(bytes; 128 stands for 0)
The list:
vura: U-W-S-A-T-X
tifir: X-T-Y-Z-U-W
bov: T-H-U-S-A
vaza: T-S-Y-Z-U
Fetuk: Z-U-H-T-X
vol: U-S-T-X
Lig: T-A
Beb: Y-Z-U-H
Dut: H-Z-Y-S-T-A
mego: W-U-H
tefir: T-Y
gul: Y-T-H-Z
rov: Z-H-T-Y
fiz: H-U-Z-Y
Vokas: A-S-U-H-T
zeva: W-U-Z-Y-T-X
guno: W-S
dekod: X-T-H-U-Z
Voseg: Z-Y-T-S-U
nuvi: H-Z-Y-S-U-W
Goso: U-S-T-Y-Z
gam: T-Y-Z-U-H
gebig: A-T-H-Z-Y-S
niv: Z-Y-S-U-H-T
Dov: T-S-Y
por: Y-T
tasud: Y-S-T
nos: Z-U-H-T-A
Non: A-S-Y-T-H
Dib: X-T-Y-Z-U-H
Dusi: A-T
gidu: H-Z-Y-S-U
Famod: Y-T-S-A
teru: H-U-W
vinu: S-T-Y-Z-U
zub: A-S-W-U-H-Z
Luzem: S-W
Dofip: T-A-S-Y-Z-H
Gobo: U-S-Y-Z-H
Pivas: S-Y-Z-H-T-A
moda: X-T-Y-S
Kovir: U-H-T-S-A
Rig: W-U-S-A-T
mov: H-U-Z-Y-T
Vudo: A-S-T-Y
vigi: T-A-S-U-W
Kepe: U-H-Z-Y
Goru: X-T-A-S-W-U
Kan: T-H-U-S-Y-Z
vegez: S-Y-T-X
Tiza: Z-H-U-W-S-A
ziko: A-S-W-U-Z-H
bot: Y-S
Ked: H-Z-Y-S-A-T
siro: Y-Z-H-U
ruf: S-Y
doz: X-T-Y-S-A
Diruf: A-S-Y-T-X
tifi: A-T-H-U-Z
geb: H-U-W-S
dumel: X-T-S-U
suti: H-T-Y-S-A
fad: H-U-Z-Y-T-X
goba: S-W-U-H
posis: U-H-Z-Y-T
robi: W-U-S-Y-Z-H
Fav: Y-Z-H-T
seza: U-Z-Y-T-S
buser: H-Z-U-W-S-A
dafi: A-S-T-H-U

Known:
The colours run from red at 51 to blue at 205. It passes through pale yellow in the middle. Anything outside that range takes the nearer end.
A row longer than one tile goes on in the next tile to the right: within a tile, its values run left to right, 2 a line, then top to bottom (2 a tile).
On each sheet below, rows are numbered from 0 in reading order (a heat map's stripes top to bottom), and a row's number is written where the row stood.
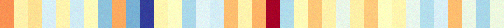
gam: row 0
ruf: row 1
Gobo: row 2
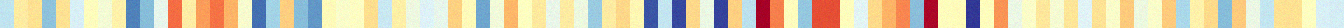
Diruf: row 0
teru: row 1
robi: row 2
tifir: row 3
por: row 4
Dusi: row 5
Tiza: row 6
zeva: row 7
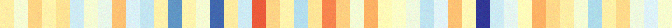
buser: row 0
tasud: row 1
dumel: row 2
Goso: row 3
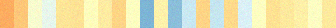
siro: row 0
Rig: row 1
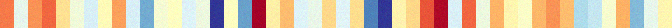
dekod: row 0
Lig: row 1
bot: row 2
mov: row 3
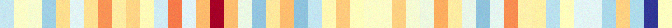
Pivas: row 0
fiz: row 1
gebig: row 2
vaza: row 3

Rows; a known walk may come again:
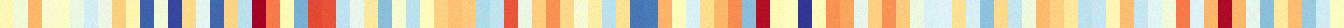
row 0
Goru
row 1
por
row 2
doz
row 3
zub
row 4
Dusi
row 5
geb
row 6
Ked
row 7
fiz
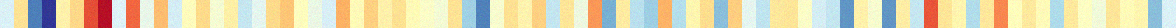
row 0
bot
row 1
Dut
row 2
dafi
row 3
goba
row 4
zeva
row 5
tasud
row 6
vinu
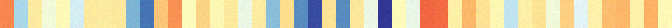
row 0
Dov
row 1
ziko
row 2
Famod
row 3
nos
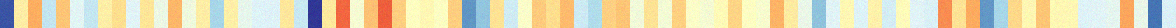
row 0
vol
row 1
vigi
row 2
tifi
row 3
posis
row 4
gebig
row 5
moda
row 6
Dib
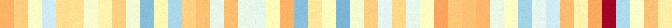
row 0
siro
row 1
Fetuk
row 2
Kovir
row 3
ruf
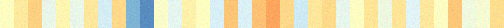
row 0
Non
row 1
Fav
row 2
Tiza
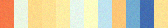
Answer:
Kan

